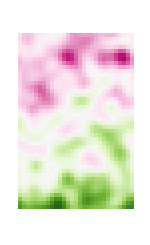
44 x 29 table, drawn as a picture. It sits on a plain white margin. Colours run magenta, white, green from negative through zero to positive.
There are no lone odd cells. The field climbs toward the bottom. On average the colour sits 50% of the way up the scale. The values follow a bell shape.
